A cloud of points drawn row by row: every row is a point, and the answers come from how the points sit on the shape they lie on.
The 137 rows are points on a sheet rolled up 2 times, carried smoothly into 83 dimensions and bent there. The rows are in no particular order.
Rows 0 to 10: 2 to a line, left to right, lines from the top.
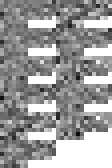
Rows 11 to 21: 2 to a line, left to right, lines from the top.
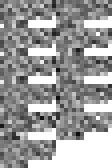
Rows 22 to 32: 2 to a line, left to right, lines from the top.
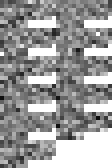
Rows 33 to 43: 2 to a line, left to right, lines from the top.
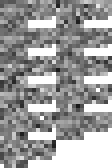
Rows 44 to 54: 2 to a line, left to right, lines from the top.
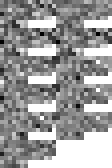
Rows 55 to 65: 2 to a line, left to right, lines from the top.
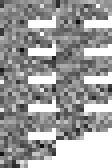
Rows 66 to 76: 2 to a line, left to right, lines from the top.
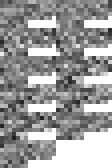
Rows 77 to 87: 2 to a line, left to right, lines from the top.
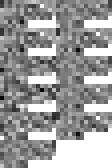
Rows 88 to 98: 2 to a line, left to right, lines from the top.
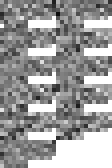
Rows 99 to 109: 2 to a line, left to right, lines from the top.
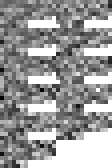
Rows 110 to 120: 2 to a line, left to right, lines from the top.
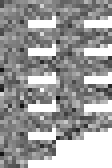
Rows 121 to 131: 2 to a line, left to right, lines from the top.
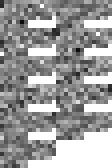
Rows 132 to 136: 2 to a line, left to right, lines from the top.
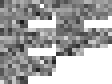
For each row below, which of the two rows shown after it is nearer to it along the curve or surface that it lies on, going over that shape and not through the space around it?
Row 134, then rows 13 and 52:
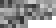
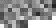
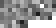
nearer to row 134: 52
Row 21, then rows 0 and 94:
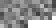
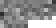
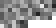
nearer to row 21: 0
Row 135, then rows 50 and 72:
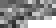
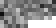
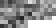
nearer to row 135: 72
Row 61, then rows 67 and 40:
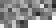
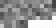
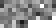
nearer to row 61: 40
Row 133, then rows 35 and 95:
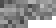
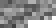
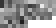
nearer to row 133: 35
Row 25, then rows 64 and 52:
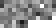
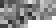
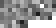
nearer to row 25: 52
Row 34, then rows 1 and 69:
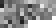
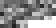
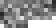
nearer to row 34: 1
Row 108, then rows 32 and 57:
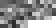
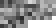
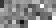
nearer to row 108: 32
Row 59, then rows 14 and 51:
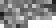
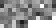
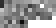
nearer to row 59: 14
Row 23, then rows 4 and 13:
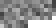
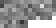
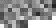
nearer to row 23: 4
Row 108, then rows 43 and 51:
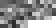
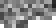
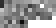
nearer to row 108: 51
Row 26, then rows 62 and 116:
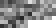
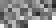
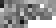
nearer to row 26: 116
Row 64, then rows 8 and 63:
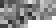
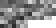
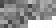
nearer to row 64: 8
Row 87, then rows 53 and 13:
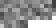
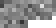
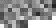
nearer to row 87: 53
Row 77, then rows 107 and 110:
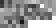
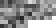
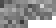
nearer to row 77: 107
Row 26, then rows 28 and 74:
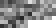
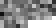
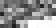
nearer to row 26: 74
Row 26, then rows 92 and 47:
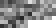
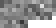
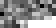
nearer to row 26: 47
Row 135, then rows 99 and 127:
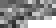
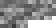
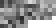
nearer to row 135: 127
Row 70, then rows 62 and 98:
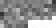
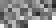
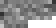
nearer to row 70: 98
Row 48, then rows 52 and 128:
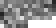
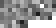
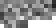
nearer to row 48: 128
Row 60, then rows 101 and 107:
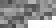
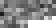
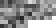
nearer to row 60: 101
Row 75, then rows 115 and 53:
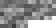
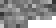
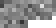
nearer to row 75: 53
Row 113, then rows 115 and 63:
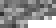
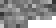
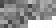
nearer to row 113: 63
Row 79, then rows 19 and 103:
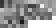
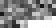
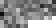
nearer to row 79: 19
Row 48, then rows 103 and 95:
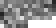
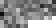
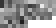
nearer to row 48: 103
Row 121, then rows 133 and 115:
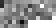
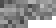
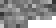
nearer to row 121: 133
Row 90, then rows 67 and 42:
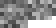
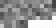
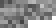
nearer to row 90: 42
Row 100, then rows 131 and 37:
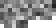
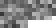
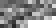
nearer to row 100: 131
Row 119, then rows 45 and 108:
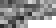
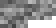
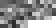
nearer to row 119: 108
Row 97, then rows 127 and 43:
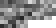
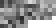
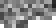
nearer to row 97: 127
